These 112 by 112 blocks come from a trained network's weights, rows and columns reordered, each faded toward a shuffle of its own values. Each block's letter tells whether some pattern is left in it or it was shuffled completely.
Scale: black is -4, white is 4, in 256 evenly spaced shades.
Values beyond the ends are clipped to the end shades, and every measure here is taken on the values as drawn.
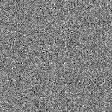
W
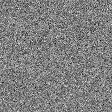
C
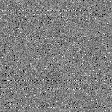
W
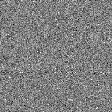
W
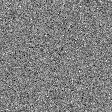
C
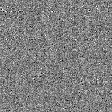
W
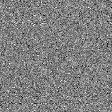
W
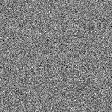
W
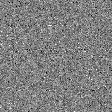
W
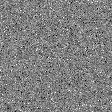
C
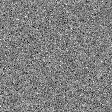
C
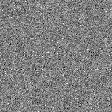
W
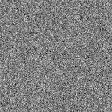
W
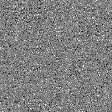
W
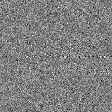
W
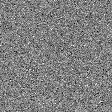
C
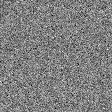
C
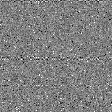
W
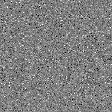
W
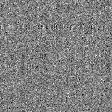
W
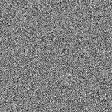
W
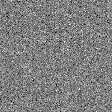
W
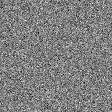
C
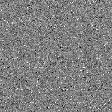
W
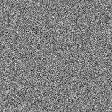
W
